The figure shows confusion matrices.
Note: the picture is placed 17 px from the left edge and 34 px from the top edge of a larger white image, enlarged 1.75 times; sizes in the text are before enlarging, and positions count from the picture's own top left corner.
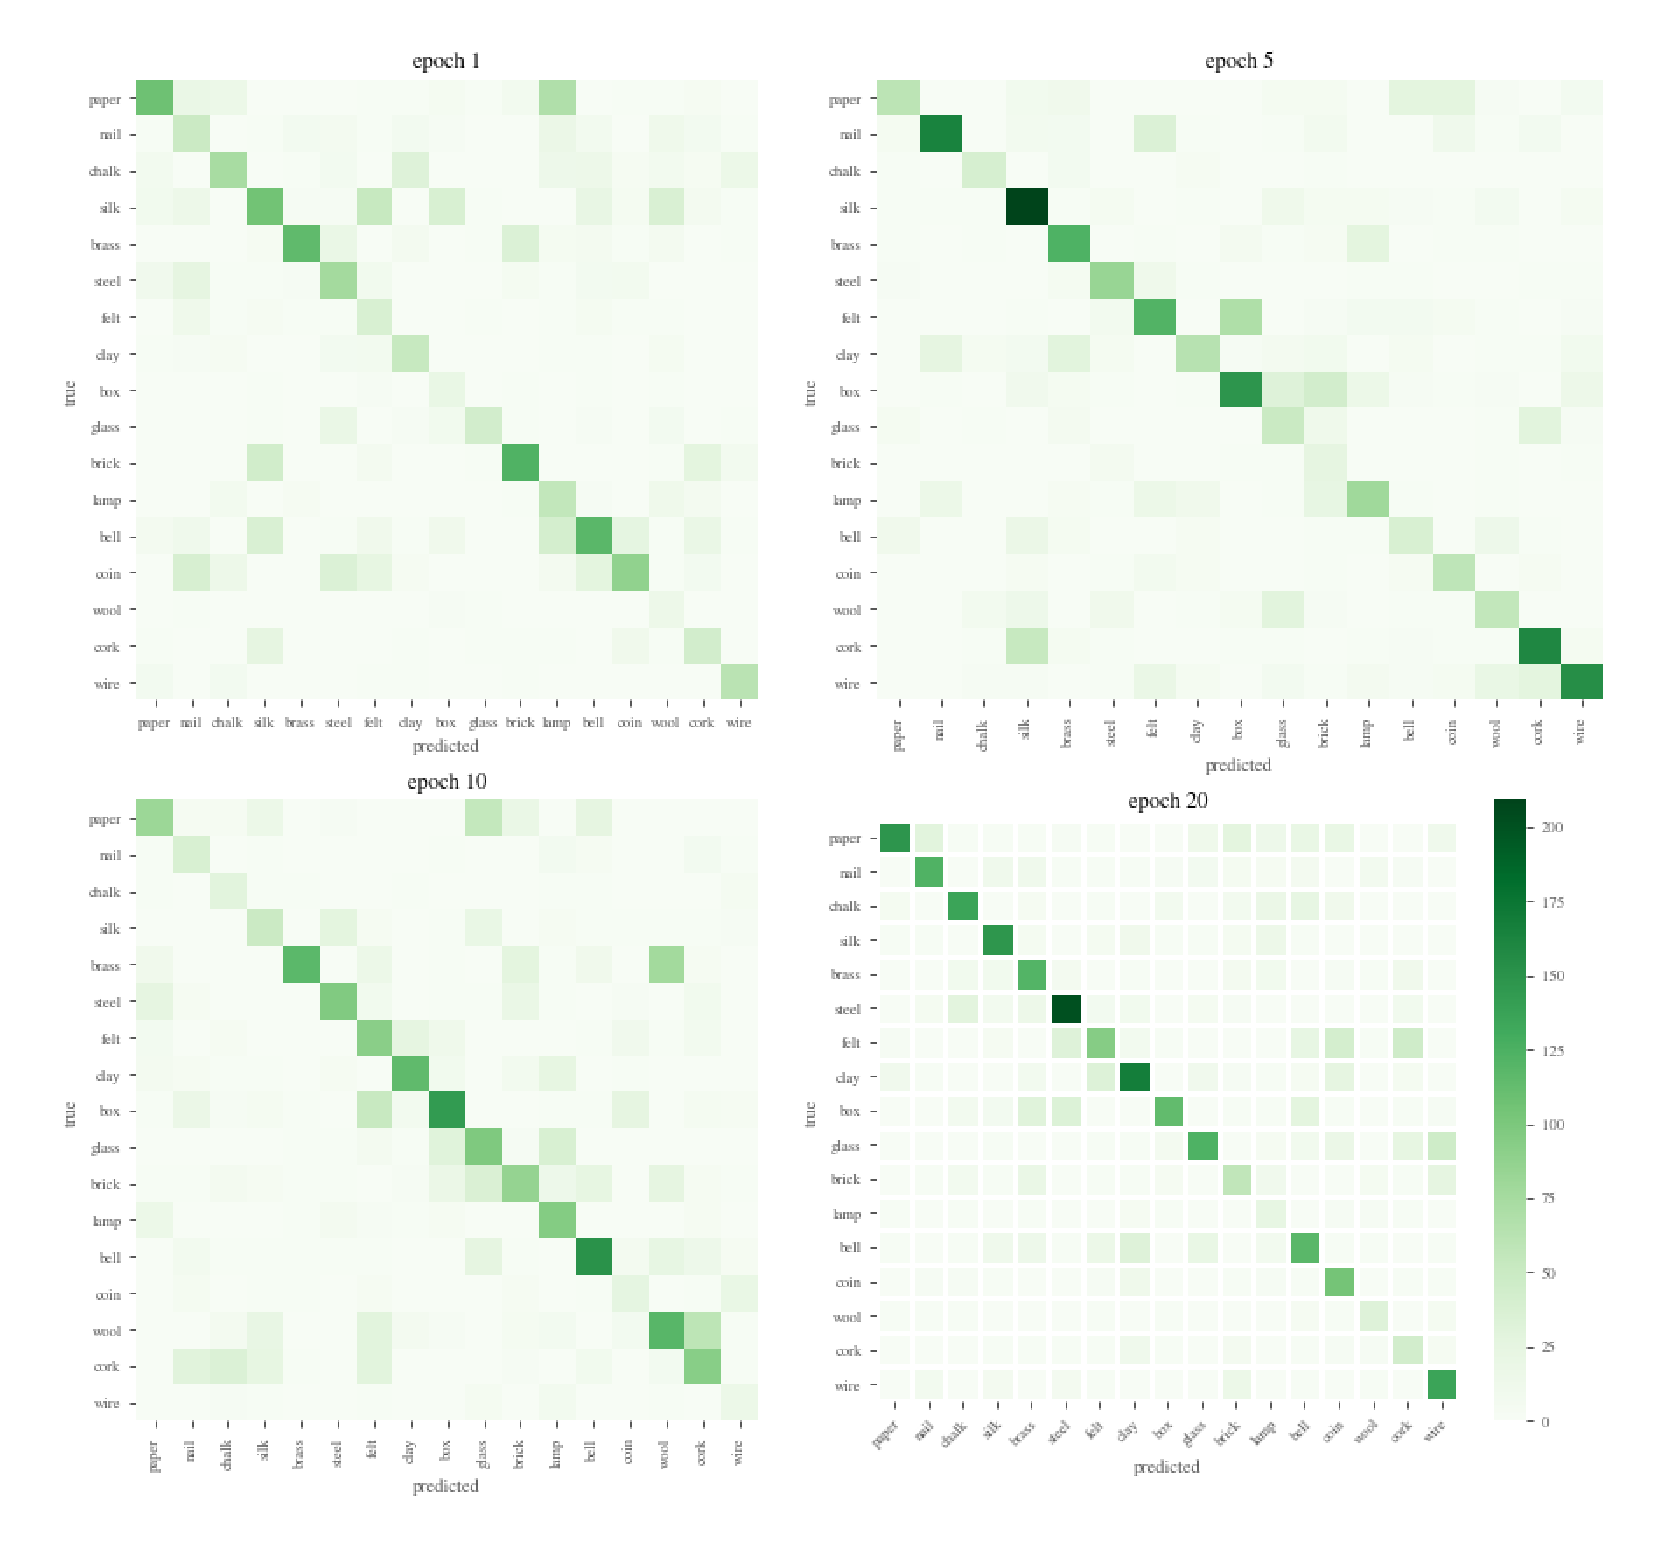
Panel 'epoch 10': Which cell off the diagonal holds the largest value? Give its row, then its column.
brass, wool
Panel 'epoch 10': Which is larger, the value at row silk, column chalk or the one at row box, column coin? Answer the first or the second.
the second
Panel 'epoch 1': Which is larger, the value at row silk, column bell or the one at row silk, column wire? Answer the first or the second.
the first
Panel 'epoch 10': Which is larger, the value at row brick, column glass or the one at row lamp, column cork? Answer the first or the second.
the first
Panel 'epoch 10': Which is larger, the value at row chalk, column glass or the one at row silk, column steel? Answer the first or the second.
the second
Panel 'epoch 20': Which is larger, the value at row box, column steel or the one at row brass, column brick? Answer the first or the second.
the first
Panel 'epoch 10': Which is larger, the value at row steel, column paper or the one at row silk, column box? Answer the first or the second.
the first
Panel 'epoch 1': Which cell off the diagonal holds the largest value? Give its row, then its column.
paper, lamp
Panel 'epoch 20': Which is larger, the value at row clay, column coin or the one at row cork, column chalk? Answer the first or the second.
the first
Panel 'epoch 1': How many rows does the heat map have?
17
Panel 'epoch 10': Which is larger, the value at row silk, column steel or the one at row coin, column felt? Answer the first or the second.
the first
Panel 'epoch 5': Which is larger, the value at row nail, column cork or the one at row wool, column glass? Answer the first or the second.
the second
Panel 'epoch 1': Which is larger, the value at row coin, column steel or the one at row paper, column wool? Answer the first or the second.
the first
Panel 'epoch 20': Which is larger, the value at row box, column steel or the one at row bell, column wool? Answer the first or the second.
the first
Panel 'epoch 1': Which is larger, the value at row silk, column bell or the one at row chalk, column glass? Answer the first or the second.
the first
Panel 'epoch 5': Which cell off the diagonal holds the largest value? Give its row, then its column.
felt, box
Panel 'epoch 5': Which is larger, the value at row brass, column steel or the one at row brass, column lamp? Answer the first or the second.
the second
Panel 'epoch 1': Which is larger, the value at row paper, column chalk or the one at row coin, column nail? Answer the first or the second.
the second
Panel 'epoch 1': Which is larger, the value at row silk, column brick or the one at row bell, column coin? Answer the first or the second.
the second
